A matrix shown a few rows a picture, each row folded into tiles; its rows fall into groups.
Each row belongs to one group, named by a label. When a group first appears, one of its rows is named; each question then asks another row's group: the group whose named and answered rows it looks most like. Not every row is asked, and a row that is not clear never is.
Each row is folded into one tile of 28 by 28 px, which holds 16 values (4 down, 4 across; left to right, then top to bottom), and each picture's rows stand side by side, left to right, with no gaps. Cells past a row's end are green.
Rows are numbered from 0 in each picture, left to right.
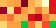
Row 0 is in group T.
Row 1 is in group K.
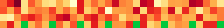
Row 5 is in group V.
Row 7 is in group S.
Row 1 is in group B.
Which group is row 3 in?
S
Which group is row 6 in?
T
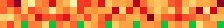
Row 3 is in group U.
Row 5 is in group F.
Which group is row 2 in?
K
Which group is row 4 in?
T
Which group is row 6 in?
B
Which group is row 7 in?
T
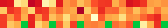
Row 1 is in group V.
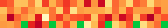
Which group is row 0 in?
B
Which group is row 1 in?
F
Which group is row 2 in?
B
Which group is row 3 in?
U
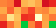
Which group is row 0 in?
U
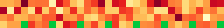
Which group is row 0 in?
T
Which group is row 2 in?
S
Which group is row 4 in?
V
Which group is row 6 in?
F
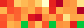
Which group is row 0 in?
V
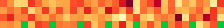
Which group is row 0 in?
B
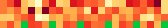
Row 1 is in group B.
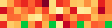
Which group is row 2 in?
S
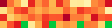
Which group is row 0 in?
S
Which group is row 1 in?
U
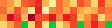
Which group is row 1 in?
B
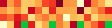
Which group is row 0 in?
U
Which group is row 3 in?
S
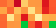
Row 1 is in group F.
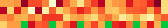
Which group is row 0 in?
T
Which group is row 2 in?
S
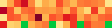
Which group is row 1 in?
F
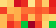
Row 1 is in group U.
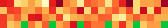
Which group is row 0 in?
V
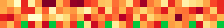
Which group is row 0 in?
K
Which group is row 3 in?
S
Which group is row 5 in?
S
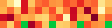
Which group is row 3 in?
F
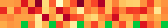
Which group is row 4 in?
B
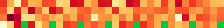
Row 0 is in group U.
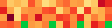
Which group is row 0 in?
F
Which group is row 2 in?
S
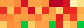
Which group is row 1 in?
T
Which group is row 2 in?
V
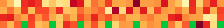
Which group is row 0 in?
K
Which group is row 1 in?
V
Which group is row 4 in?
T
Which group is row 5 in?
T
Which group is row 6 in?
K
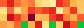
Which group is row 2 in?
S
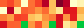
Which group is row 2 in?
V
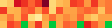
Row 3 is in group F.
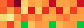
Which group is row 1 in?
T
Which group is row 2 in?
T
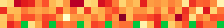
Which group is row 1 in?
U
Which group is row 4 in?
F
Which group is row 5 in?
U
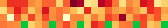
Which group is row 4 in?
F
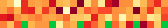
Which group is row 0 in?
K
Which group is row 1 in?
T
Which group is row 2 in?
T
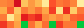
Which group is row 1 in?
K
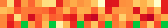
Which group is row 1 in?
B
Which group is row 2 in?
U
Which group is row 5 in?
K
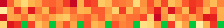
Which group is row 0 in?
S
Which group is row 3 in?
V
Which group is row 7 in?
U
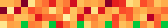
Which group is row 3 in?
T
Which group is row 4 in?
V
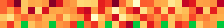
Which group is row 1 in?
T
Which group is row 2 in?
S
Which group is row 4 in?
S
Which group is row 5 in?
S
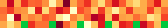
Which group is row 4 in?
S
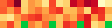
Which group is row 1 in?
K
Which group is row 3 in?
V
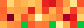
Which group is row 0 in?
F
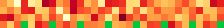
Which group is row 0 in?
K
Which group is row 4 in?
B
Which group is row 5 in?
S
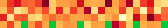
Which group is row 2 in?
T
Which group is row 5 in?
B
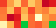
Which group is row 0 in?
U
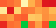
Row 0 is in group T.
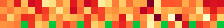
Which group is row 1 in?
V
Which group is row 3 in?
V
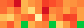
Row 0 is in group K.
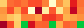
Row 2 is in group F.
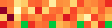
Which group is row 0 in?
F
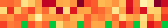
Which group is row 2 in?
T
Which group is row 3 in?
V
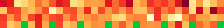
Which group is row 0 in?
V
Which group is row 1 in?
S
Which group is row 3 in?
T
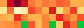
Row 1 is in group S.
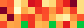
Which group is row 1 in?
V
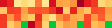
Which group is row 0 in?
V
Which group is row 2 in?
T
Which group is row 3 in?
V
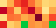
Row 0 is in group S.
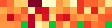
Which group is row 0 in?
B
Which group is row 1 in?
V
